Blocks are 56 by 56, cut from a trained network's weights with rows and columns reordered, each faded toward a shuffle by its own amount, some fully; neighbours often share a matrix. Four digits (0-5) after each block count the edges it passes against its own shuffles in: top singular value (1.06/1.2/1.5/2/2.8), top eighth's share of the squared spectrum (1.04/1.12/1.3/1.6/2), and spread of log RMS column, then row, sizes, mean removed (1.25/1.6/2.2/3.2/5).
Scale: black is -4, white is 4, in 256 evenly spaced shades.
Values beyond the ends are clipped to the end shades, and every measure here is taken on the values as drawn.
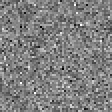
0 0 0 0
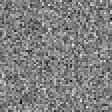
1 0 0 0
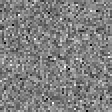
0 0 0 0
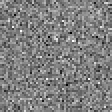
2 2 0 1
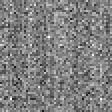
3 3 1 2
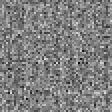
2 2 0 2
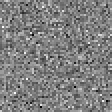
0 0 0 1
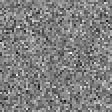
2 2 0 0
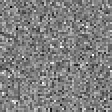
2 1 0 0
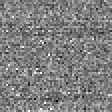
2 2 0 0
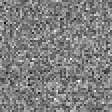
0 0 0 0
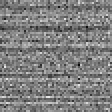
4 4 1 2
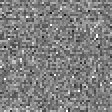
2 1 0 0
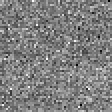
1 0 0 0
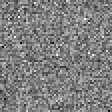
0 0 0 0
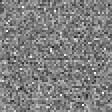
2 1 0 0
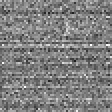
4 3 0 2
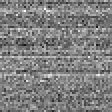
4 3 1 2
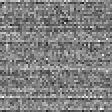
4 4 1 2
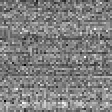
4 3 1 2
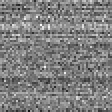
4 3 1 2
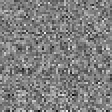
4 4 0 2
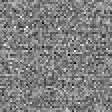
2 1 0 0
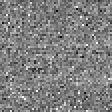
1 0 0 0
